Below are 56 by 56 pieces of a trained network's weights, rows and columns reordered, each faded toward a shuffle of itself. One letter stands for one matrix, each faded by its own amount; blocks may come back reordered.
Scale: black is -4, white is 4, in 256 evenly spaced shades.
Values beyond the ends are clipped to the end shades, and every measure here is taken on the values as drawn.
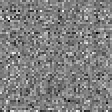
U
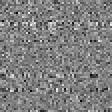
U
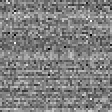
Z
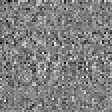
U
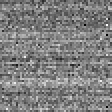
Z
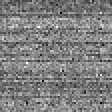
Z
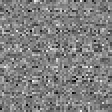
U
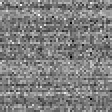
Z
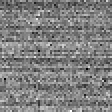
Z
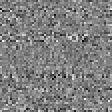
U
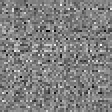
U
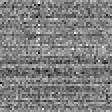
Z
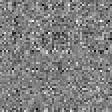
U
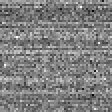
Z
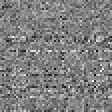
U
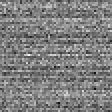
Z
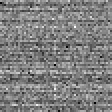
Z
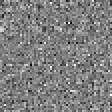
U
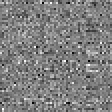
U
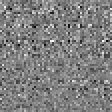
U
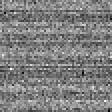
Z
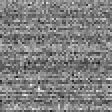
Z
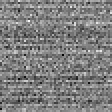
Z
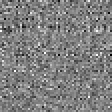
U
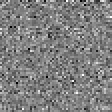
U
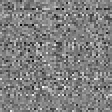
U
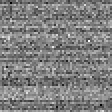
Z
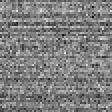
Z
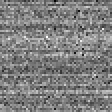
Z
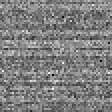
Z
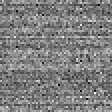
Z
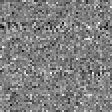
U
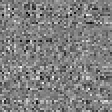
U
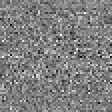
U
